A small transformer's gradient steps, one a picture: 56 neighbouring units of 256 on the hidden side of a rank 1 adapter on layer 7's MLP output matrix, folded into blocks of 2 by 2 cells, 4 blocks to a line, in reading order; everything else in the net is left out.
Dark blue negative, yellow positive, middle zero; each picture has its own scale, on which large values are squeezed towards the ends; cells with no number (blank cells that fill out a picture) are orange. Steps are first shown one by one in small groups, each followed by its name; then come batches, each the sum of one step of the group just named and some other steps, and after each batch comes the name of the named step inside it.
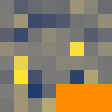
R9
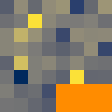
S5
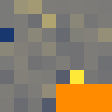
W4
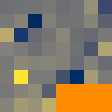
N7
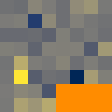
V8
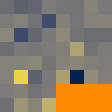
W4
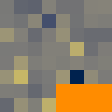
S5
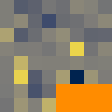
R9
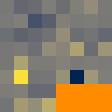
V8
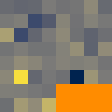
N7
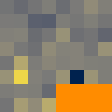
V8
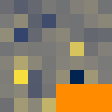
R9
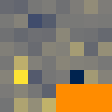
V8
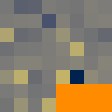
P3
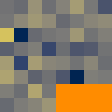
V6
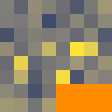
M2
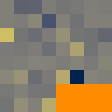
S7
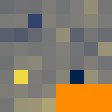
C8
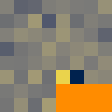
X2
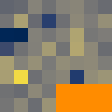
V6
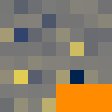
V6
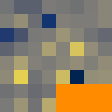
S7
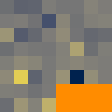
P3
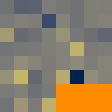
P3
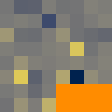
P3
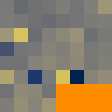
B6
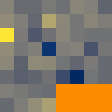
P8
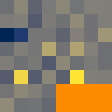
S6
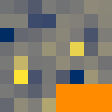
B6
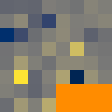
S6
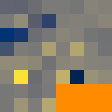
B6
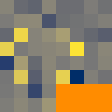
B6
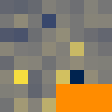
S6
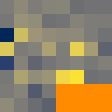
S6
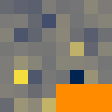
S6
